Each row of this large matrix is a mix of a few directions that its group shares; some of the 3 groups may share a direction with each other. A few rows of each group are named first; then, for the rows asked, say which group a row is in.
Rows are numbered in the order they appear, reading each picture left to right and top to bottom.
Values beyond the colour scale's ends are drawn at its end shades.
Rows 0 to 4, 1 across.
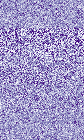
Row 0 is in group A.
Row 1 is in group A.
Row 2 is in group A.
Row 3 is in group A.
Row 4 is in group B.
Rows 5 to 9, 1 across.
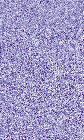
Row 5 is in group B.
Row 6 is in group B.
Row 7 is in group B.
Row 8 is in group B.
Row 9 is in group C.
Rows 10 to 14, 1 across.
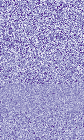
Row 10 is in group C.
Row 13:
B
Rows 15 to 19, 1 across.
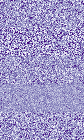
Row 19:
A
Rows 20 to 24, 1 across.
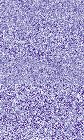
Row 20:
B
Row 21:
A
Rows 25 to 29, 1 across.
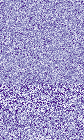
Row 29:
A
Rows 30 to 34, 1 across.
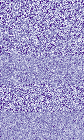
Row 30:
B
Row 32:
A
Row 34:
A
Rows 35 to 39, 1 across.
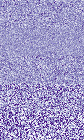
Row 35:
C
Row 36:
B
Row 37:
B
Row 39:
A
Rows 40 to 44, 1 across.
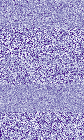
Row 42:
B
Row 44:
A
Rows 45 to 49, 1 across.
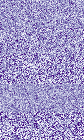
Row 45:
B
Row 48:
A
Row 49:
A
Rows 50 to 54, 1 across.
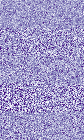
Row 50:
A
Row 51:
B
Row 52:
A
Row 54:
C
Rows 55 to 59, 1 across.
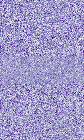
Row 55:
C
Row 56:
B
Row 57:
A
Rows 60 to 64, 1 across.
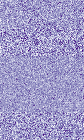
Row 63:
A
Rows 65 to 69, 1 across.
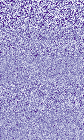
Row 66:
B
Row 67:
B
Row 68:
B
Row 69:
A
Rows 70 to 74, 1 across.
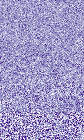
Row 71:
A
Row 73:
B
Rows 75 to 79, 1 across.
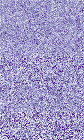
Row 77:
B
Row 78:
C
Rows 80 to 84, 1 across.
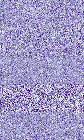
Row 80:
B
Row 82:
C
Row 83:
A
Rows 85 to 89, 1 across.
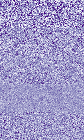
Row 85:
C
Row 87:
A
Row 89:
C
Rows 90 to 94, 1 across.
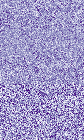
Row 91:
B
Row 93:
B
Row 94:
B
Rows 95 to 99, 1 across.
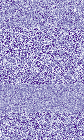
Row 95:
B
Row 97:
A
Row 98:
C
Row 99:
A
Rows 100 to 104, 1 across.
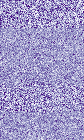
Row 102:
A
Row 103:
C
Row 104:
A
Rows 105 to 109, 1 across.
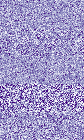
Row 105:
C
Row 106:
A
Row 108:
B
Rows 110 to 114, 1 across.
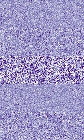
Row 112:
B
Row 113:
C
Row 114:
C
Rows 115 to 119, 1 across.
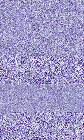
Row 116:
A
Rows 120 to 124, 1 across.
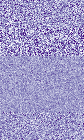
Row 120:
C
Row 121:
A
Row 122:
A
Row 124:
B
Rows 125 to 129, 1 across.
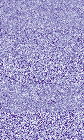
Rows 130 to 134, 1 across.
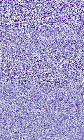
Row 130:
C
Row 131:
B
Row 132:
C
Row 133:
A
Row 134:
C
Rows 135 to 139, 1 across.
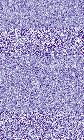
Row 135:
A
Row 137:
B
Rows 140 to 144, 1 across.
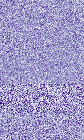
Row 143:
C
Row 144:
C
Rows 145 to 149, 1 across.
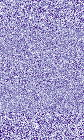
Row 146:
B
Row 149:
A
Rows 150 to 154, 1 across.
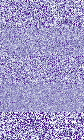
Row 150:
B
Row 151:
B
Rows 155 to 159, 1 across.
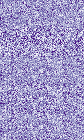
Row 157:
C
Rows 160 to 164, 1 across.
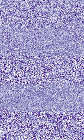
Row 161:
C
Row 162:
C
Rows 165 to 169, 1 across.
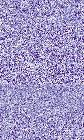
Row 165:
A
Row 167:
B
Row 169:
A
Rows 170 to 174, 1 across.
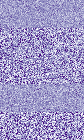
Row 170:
B
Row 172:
C
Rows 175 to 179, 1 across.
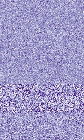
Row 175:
B
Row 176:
C
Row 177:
C
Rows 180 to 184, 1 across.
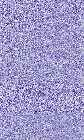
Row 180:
C
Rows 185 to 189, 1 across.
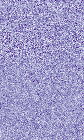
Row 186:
C
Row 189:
A
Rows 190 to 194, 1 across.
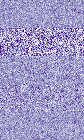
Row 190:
B
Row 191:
B
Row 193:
A
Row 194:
B
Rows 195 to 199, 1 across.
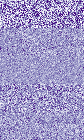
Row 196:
B
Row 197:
B
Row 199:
B
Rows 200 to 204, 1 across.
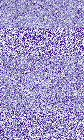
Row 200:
A
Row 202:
A
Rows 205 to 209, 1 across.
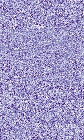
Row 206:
C
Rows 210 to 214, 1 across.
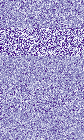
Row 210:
B
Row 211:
B
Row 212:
A
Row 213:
A
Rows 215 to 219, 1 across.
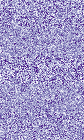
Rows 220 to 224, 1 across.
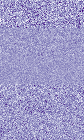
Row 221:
A
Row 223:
A
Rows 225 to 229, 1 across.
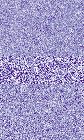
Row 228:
A
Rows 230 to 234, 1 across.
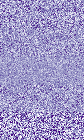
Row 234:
A
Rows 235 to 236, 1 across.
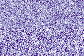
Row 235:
B
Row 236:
B
